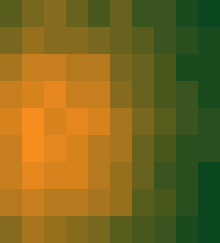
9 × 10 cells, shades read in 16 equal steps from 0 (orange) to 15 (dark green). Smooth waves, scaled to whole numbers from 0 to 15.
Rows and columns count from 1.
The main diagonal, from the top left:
10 6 3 3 2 5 9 11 14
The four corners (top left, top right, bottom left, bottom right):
10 15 7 15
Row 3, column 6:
8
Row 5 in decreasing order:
13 12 10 8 5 2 2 2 1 0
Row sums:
107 94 75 65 55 61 67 75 95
